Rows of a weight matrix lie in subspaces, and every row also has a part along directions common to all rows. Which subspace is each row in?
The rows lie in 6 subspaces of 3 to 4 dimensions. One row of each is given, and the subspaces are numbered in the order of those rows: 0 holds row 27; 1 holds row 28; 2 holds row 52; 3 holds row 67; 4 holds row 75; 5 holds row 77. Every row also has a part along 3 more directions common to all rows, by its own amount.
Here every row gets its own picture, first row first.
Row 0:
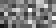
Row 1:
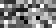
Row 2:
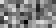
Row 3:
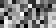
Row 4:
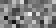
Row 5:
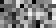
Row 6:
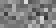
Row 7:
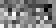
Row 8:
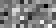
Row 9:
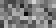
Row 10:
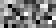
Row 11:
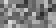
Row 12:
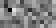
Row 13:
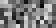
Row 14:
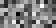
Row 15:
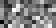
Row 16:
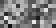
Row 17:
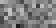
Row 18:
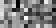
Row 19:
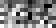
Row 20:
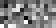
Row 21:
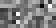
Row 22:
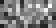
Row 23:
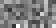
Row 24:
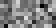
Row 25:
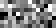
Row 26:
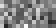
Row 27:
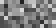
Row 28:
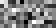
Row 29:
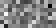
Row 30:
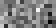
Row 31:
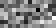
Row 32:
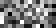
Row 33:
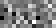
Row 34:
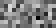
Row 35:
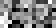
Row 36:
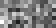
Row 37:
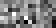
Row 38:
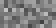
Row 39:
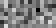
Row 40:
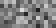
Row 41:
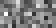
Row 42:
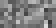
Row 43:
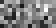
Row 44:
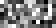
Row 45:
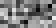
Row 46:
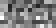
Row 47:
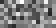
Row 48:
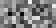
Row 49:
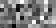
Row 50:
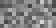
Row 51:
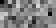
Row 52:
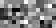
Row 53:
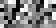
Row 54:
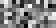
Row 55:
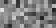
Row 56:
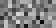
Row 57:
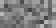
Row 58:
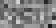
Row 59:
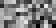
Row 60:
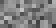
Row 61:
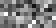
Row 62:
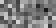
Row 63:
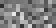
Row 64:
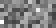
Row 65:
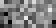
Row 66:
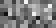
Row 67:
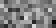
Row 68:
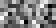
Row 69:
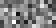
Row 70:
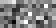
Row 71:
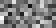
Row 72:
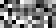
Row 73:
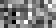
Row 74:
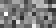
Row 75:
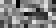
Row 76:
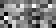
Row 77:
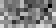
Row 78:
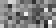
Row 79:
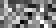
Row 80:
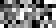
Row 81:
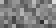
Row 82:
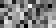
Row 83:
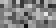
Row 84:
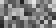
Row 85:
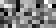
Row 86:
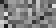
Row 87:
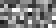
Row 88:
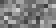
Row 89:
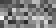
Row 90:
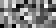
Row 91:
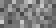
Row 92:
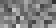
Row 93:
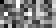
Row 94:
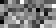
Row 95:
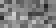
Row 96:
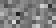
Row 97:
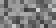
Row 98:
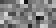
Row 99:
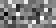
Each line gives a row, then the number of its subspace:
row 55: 4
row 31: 5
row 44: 2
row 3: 1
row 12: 0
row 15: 3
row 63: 5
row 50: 1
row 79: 0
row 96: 3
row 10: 0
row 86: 4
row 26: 1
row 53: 4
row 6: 2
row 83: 1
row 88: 2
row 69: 3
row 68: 1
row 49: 2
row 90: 3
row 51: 5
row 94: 1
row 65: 3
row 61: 5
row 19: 5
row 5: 4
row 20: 3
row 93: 4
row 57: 0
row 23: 0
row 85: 4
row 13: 1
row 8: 3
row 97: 0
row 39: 4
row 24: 3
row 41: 4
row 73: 3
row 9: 0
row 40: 2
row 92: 0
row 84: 0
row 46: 4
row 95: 5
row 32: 1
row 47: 2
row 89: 0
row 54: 1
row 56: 1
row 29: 1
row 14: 3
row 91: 1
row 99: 2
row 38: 0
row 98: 2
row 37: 3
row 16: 2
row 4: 0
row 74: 4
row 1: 2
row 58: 4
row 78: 0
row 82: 1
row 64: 1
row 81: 0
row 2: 5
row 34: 4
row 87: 4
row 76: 2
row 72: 5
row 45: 5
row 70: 2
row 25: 5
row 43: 5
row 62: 5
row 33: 3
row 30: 1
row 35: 3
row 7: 5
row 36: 3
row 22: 5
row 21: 3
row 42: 0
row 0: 4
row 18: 4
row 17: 0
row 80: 4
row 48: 5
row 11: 3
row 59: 2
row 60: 2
